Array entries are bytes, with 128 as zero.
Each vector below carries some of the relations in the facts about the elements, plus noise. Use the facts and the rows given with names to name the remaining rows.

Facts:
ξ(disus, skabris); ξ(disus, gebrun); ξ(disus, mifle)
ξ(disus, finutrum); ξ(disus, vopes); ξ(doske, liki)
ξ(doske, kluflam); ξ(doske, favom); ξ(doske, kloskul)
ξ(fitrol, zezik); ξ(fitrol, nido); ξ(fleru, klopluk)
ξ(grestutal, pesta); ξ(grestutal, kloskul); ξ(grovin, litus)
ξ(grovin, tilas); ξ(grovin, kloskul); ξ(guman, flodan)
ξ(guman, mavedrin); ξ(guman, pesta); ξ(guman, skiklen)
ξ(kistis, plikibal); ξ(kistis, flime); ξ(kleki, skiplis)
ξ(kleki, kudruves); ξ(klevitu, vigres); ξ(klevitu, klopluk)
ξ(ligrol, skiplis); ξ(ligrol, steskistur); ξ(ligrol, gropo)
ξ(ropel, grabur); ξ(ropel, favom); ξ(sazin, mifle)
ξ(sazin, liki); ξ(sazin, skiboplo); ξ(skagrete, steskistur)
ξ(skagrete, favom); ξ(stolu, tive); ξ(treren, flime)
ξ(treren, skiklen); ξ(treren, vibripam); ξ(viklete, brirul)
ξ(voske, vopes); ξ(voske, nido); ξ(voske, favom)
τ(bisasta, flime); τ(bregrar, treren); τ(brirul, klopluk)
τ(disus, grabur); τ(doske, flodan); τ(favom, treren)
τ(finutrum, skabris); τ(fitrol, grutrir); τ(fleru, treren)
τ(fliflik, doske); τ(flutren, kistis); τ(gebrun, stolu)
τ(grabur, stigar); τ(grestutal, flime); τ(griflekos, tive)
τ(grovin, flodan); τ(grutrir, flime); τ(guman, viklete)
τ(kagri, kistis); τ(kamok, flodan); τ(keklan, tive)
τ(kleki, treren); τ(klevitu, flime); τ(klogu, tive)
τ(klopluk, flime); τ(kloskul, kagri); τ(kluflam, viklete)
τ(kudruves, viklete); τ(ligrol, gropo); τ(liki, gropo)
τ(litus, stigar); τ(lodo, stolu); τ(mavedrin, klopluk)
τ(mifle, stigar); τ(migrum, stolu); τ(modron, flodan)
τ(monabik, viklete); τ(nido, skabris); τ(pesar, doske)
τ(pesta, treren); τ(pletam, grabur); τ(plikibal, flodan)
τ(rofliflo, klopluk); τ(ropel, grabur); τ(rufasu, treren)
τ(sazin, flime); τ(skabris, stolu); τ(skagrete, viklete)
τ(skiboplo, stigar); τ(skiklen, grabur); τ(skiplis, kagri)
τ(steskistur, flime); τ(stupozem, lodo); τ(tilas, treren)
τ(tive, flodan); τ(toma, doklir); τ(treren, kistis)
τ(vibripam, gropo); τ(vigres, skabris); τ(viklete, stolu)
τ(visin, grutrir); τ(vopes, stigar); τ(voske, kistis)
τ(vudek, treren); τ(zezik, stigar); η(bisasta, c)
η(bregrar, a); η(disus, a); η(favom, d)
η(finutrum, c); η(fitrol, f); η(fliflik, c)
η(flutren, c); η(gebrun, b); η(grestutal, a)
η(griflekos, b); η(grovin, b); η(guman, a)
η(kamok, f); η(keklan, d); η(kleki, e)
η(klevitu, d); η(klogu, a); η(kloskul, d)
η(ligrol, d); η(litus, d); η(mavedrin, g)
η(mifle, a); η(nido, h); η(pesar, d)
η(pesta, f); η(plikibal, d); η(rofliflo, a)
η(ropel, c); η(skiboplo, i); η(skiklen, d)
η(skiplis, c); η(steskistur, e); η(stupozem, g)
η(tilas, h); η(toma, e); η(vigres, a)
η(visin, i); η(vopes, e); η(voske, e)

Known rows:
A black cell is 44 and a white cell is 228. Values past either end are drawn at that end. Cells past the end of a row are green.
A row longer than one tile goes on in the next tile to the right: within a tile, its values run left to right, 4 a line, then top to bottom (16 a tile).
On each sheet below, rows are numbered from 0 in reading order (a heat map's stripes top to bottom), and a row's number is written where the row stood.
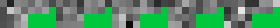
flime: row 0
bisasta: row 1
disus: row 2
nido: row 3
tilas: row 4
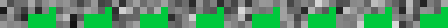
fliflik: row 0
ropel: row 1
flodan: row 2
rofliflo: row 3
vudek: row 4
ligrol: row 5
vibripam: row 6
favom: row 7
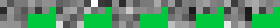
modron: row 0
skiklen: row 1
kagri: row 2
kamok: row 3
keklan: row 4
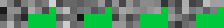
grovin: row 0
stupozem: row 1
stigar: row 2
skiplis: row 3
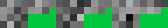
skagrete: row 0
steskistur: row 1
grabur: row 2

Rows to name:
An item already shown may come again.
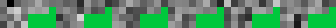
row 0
kistis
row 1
rofliflo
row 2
nido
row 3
pletam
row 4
doske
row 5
ropel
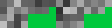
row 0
mifle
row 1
flodan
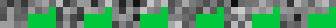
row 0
toma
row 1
doske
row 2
kleki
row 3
gebrun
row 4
kistis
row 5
gropo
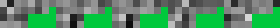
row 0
tive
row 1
ropel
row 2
ropel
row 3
vopes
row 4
grutrir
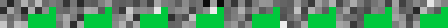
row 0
plikibal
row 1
voske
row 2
fleru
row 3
klopluk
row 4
flutren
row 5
kloskul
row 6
nido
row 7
ligrol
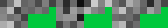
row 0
finutrum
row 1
kleki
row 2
skabris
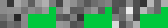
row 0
gropo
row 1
kluflam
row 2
pesta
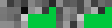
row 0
fitrol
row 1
sazin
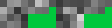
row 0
kudruves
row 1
mavedrin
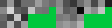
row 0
guman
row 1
klevitu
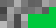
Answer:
liki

